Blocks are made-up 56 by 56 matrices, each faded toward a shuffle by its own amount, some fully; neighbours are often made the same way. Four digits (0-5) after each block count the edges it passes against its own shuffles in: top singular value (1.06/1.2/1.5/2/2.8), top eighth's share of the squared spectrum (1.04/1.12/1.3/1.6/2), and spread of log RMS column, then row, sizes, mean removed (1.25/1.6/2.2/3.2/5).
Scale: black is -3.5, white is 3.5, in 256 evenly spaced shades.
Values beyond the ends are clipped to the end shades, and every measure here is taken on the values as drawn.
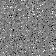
0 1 1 0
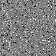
1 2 2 0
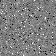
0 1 0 0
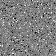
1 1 0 0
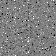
1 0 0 0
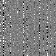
3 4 3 0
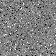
0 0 0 0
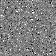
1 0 1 0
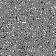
0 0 0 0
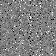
1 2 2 0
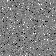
0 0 0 0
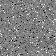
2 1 0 0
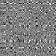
4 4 2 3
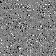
3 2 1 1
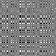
5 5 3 4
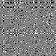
4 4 2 2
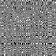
4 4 2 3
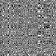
4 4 2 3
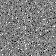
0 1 0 0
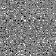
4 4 2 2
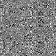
3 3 1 1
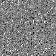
2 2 1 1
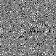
3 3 2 1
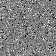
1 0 0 0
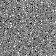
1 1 0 0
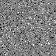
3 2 0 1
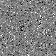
1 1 0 0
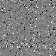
3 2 0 1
